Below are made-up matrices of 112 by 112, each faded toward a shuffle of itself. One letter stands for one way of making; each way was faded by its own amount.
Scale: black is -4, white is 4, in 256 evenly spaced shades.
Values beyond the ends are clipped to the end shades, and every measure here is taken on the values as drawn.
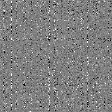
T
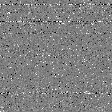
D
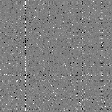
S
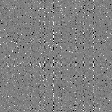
S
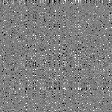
S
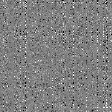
T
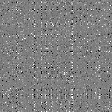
S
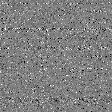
D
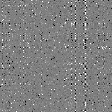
S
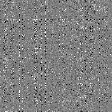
T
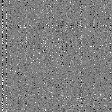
T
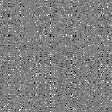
S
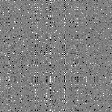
S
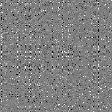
S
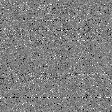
D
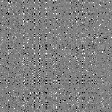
S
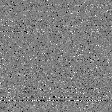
D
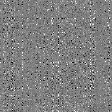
T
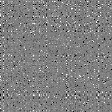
S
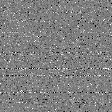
D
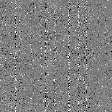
T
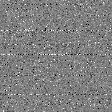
D
